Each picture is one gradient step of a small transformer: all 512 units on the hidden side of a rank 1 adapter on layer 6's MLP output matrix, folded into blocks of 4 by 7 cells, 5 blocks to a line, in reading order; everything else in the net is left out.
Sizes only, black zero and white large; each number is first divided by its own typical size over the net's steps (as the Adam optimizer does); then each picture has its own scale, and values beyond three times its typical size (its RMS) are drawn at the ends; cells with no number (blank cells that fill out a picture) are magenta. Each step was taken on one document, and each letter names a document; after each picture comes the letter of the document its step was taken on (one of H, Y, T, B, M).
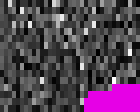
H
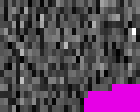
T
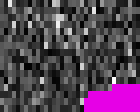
H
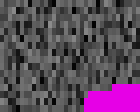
T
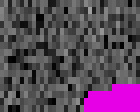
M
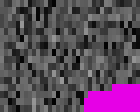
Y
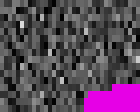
Y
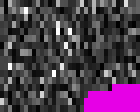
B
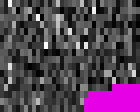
H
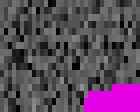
Y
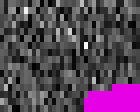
B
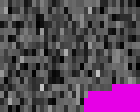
M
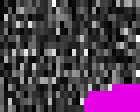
T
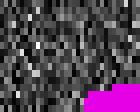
T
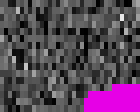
Y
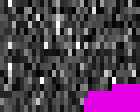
H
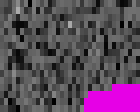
T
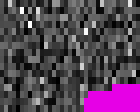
H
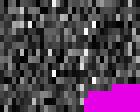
B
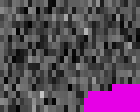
B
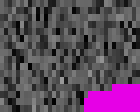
Y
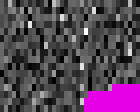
H
